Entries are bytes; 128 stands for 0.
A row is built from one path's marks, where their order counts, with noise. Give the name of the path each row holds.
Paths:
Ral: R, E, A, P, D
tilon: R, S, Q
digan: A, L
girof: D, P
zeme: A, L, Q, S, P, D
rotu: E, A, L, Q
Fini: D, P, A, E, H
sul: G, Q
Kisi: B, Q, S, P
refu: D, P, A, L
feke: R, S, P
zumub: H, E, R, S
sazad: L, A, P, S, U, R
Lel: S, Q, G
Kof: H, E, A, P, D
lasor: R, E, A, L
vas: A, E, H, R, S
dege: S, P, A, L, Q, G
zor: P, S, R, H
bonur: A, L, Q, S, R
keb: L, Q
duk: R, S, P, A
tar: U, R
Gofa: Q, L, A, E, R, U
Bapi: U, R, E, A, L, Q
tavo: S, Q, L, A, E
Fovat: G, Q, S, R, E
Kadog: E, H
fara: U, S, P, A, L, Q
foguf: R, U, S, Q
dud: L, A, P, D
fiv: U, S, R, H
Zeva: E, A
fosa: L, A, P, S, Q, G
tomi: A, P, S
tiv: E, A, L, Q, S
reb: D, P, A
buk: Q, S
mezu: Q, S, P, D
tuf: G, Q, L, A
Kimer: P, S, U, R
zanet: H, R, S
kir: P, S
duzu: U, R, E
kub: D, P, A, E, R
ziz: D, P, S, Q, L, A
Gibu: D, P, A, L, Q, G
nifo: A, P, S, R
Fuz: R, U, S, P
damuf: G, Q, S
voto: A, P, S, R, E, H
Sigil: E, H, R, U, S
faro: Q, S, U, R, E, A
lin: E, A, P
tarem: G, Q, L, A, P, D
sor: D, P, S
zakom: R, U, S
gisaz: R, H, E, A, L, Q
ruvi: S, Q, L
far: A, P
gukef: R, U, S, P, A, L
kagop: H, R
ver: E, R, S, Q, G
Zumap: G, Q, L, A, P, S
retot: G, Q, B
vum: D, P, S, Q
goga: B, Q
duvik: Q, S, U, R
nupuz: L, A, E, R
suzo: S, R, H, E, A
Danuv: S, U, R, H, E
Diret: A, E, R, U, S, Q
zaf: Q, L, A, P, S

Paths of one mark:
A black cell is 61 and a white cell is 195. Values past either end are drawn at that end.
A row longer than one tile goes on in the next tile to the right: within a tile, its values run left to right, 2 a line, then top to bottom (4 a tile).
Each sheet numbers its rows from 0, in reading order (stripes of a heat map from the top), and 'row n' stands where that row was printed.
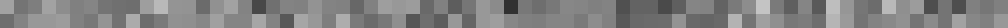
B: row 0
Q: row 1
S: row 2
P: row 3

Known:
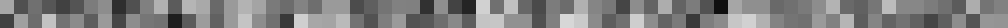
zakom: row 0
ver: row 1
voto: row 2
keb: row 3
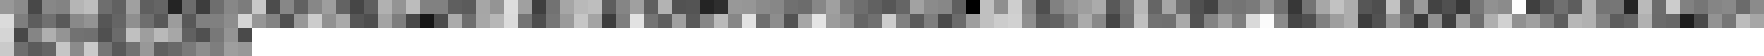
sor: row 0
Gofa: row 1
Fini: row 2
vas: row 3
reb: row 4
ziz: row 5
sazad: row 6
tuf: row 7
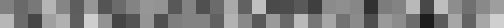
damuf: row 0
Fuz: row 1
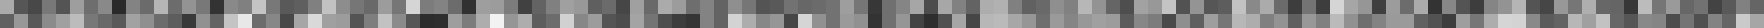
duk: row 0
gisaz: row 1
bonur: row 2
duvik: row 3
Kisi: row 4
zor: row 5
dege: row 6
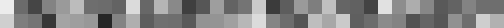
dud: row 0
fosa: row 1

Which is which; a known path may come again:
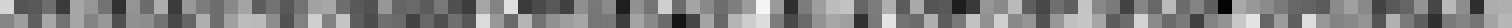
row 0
Kimer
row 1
tavo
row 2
gukef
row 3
Fini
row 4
voto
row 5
Danuv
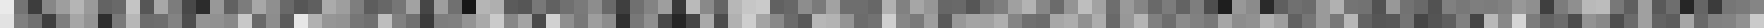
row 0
refu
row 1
Sigil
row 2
duvik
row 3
far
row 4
Kadog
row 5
ruvi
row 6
sor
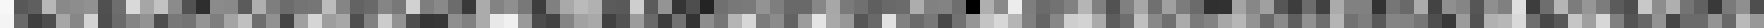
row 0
tarem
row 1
gisaz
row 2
ziz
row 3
vas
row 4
lin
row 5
feke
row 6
Zumap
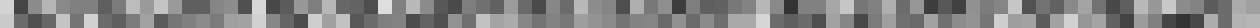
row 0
tuf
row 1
fosa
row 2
kir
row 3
girof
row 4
Gofa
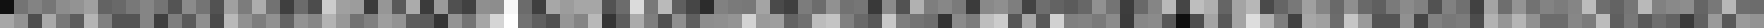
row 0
buk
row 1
zor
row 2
Gibu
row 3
nifo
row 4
foguf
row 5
Lel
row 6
keb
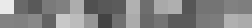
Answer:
nupuz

